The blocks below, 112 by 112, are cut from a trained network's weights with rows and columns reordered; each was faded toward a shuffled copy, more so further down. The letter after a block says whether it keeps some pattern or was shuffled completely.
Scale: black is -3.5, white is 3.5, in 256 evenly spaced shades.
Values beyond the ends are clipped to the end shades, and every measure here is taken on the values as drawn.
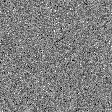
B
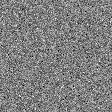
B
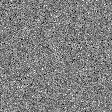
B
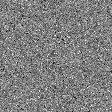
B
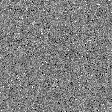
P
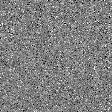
P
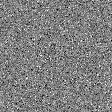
B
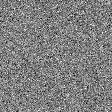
B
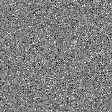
P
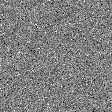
B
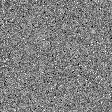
B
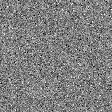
B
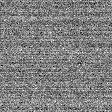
P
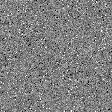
P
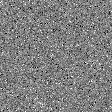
B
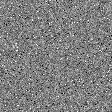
B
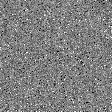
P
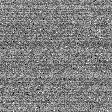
P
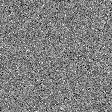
B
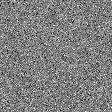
B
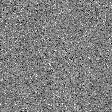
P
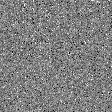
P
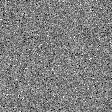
B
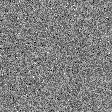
B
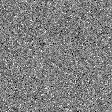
P
